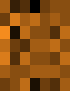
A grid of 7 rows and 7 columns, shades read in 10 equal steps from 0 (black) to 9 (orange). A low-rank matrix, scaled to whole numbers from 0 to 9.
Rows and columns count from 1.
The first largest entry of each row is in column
1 2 1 1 1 1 3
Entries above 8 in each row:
0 0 1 0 0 0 0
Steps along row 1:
down up down up up same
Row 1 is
6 2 3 0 4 5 5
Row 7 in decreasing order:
7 6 5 4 4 3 1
